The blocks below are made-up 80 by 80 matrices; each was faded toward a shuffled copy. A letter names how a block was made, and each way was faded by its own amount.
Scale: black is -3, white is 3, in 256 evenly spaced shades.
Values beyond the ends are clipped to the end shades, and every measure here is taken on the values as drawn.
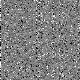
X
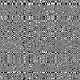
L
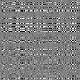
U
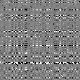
U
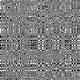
L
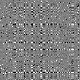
L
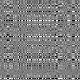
U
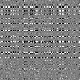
U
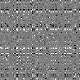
L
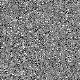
X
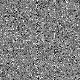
X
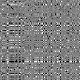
L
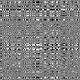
U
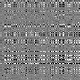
U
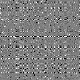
L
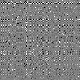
L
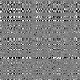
U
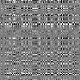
U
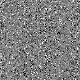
X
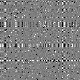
L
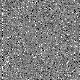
X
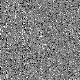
X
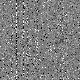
X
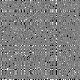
L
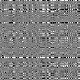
U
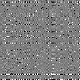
L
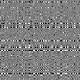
U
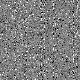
X
